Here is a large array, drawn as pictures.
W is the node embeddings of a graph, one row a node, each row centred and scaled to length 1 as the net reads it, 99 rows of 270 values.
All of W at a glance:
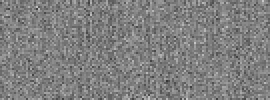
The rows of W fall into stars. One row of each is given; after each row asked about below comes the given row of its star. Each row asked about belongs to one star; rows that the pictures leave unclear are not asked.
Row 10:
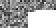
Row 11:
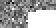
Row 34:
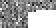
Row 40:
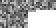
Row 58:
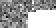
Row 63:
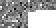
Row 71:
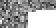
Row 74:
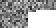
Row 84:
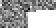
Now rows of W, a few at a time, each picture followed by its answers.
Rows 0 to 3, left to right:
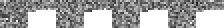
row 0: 58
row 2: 71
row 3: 71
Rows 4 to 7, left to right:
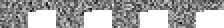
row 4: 71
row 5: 40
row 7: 10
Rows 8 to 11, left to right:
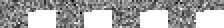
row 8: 58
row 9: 84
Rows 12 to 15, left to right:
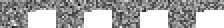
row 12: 58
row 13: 74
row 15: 34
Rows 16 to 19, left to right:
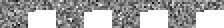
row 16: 84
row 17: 40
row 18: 10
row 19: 71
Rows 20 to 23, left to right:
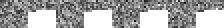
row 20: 74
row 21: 58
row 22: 10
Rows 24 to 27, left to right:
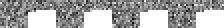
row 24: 10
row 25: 58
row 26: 63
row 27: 34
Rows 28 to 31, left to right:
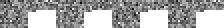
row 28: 74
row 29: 71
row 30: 34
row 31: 74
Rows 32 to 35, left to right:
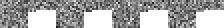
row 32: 10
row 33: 71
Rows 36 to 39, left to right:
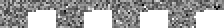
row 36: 10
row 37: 10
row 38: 71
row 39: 74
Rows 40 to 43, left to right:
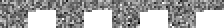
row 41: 71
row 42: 34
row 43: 63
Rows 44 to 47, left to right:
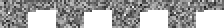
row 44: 10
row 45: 40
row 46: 11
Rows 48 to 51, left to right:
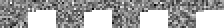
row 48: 10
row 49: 34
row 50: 71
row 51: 84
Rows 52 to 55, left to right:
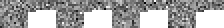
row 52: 40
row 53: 34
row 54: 58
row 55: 71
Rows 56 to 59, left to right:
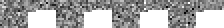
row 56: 10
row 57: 58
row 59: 63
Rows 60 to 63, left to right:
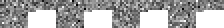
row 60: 40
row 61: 84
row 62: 40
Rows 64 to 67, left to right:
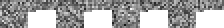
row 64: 40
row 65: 84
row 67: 63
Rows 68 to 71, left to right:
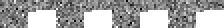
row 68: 40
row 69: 63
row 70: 84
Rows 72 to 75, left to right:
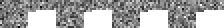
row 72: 63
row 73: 11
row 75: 34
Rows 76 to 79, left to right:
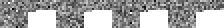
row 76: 11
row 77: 84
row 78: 10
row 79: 58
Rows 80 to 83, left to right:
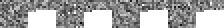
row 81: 10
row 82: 71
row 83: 71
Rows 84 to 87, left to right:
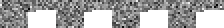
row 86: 34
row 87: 74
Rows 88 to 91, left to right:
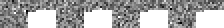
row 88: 11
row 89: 34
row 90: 74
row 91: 40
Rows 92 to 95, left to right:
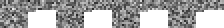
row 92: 40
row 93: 34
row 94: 58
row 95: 11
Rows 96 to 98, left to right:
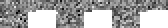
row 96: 63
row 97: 40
